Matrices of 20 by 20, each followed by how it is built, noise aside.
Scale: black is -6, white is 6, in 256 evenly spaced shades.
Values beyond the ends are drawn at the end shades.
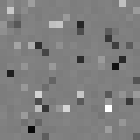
sparse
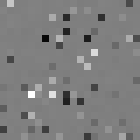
sparse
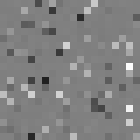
sparse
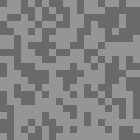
noise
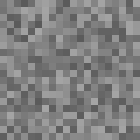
noise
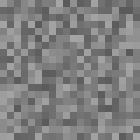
noise
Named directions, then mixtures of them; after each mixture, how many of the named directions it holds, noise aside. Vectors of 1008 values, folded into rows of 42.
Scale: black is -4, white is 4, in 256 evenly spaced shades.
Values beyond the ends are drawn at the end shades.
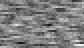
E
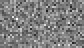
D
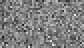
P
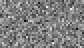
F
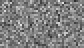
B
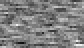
one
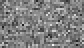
three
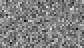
one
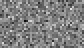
two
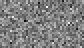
two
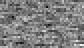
two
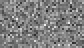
one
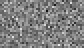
two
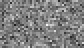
three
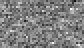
three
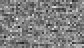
two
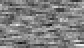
one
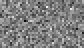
one
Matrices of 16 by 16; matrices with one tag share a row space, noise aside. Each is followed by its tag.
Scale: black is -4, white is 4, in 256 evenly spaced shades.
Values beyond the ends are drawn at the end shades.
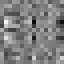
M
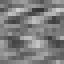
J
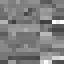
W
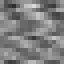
J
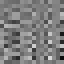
M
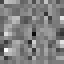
M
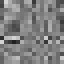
M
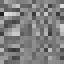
M
